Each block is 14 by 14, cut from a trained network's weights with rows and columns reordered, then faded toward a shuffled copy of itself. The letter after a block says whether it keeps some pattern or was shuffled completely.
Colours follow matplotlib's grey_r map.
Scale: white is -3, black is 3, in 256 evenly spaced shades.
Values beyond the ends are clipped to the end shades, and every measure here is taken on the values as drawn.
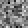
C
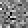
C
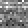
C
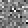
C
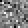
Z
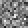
C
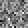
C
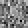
C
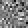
C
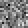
Z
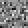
Z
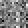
C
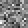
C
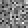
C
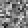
C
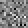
C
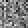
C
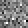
Z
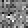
C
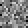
Z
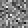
Z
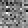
C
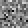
Z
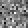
Z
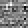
C
